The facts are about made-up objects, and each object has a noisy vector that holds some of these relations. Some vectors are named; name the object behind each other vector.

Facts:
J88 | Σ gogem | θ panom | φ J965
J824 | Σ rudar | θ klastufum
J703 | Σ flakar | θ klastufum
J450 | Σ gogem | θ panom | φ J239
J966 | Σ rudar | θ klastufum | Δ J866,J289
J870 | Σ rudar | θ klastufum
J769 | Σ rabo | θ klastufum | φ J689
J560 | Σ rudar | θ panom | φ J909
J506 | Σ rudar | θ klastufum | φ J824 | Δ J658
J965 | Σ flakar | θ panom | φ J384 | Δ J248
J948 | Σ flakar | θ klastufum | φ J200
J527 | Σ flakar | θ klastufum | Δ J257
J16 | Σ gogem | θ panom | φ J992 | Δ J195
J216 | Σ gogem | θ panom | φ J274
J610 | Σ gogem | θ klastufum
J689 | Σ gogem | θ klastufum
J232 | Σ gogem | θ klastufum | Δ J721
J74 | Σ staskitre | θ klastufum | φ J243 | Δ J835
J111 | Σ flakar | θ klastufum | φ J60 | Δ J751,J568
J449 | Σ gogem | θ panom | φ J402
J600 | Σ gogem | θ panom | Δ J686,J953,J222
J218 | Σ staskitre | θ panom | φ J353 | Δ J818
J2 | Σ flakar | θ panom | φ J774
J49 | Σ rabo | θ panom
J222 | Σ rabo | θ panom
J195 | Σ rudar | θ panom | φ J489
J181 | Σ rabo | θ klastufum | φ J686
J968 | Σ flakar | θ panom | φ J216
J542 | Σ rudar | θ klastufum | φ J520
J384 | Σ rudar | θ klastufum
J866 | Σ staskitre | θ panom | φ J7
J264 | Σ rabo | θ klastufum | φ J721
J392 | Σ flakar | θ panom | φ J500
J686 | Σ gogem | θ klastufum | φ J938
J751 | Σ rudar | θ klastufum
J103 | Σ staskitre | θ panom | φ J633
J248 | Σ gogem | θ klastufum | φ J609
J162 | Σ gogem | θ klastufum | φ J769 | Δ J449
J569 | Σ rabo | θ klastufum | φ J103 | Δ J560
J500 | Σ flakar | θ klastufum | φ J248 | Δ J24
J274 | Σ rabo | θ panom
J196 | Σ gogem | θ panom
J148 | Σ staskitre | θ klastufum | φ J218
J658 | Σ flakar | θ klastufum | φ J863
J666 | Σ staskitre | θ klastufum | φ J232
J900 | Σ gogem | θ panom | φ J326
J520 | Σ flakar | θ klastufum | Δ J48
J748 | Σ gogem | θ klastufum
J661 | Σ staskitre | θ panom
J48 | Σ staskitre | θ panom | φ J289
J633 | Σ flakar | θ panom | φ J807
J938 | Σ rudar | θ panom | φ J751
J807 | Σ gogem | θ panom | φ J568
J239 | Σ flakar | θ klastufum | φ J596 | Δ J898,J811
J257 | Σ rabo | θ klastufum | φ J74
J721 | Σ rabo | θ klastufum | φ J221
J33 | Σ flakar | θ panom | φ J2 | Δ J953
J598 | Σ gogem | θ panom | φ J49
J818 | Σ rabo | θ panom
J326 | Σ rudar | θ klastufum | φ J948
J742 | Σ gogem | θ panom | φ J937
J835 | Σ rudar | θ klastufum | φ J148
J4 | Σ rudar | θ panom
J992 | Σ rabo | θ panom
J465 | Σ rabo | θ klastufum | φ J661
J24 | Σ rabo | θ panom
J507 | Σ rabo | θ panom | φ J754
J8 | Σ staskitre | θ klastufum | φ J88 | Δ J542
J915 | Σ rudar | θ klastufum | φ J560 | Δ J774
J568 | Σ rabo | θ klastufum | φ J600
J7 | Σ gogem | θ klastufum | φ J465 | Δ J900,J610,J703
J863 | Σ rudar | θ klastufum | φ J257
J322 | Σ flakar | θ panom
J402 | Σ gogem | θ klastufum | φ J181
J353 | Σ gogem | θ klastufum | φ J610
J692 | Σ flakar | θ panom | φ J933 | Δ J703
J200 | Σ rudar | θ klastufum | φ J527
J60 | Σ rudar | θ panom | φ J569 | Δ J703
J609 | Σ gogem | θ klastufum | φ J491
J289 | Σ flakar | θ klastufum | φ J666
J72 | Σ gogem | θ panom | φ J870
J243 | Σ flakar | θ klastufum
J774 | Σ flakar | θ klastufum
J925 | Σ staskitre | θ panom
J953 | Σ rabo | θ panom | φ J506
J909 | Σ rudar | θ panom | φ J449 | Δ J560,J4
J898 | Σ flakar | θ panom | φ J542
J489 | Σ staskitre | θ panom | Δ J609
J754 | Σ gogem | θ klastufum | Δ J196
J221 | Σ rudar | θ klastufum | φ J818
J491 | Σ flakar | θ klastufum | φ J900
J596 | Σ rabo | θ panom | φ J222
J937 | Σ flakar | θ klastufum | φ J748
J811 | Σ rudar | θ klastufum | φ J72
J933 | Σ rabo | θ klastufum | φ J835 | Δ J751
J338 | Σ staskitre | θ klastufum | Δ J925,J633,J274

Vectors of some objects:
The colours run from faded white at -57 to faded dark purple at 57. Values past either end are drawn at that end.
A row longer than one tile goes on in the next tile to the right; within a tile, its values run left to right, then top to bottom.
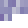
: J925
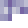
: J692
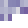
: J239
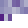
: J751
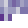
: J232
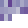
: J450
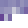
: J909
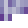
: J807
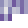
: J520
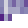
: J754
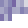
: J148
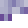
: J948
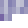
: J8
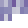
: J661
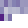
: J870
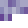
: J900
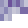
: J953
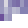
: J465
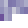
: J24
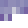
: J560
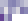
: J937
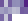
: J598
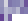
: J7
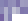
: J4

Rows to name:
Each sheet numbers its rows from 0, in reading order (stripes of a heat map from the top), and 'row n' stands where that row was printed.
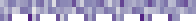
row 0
J322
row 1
J689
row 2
J506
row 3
J835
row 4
J742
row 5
J72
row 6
J257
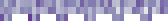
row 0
J338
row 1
J196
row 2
J658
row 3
J195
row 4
J33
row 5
J898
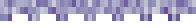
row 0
J392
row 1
J596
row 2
J863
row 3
J666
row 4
J74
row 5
J633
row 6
J353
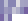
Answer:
J103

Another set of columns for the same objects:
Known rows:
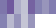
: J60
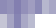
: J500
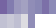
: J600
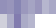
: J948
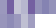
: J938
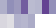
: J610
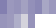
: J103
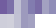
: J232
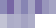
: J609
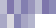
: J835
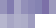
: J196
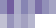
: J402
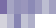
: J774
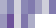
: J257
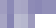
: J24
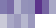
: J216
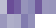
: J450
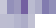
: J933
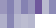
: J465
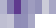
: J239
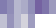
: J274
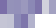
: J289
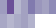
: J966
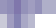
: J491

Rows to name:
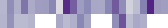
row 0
J721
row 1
J506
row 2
J507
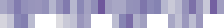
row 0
J937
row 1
J748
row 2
J965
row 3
J218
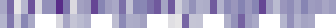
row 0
J870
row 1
J754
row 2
J88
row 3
J520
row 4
J968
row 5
J338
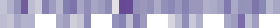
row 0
J148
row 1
J222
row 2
J953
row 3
J527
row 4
J2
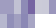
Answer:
J243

